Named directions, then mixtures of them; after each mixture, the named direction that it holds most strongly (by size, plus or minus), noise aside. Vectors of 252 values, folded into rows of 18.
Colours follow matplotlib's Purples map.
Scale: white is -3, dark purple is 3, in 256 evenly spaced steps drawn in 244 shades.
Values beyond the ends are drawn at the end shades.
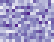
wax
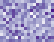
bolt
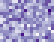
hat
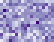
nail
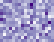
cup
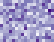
hat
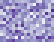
bolt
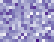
cup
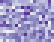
wax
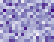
nail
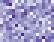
bolt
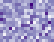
cup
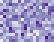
nail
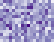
wax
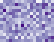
bolt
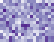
nail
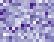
cup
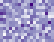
cup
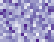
hat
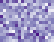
nail
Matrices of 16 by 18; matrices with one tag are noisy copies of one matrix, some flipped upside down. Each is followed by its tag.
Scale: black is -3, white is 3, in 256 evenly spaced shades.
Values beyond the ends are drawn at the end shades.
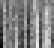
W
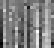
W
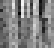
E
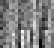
E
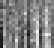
W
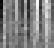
W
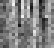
E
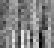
E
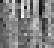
E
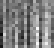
W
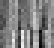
E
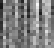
W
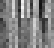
E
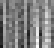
W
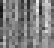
W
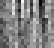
E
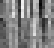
E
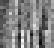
E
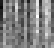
W
